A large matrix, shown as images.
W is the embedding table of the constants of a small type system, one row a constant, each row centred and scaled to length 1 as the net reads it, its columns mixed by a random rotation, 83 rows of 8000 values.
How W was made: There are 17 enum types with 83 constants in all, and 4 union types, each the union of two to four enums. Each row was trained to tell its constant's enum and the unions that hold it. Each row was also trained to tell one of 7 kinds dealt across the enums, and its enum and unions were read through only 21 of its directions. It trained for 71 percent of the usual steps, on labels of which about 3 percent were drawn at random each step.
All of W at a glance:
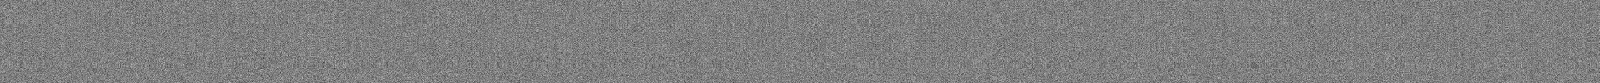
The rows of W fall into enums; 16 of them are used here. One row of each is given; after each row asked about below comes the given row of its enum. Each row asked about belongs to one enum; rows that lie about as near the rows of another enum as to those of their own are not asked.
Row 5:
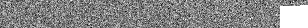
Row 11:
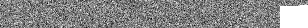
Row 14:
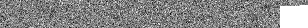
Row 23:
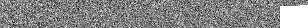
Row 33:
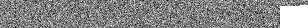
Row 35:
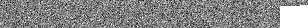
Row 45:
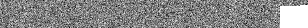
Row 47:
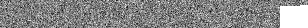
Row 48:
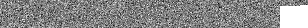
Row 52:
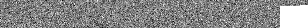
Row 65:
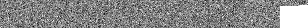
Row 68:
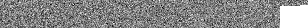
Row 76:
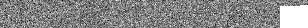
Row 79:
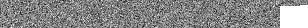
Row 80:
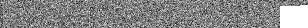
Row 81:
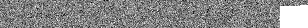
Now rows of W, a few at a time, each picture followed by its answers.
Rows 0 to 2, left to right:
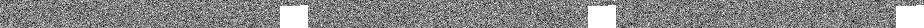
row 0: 35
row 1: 33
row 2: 47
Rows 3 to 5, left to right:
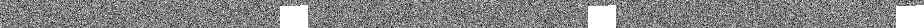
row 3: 80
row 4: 47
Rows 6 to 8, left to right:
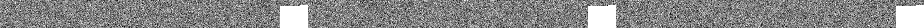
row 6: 14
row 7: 68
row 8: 52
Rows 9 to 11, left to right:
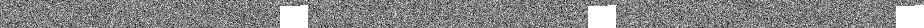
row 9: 33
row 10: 80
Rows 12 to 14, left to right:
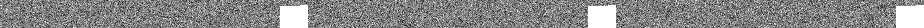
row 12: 65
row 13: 52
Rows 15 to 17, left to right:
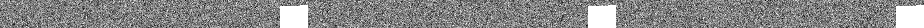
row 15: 23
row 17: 45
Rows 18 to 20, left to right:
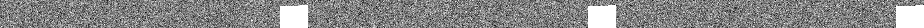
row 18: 65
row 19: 23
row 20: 14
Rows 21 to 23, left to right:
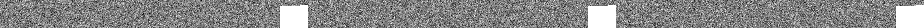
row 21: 35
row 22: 23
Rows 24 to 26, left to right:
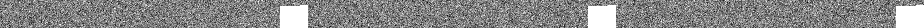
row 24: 65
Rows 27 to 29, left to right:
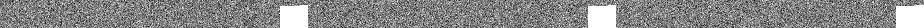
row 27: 76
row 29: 52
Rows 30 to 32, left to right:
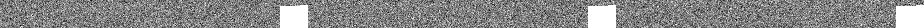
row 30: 76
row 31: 76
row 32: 65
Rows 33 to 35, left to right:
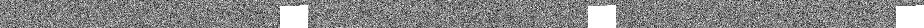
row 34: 11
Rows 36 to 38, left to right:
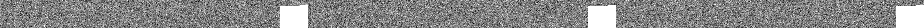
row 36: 11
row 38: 48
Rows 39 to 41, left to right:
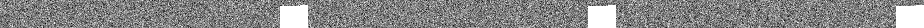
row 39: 68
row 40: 52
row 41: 52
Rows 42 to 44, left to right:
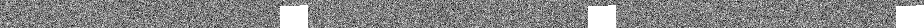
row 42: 79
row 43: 45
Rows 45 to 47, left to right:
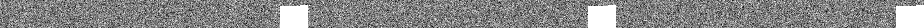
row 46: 76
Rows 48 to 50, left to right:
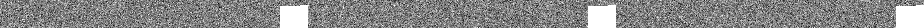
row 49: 11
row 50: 68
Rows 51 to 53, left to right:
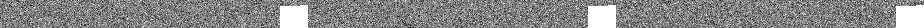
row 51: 80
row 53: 33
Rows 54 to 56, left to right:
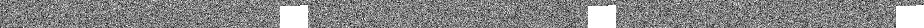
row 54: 48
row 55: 33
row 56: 80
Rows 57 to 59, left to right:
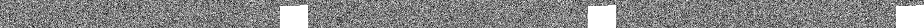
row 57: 65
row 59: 5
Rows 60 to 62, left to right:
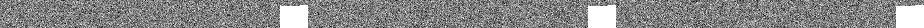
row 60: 14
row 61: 14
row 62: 76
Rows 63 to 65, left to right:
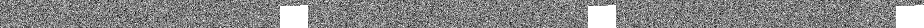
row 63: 48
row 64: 48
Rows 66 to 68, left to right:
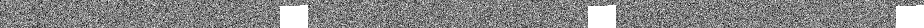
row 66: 79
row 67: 48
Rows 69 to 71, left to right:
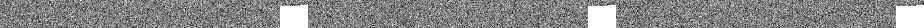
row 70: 81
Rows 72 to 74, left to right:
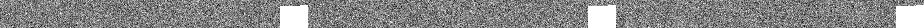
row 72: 45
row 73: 35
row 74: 11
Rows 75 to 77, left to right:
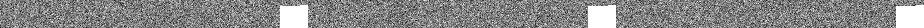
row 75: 11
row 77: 79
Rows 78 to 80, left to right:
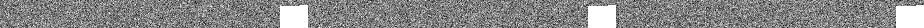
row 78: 14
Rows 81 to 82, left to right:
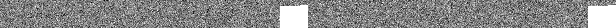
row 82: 80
